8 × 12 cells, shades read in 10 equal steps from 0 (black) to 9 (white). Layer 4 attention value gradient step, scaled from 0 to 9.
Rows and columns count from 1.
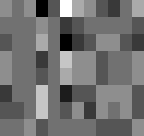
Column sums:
31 31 34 33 31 32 33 31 31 31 32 32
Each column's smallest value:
2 3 4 0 3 0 2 2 3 2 3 2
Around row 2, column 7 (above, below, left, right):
6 2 2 4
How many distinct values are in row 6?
6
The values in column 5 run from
3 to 4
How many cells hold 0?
2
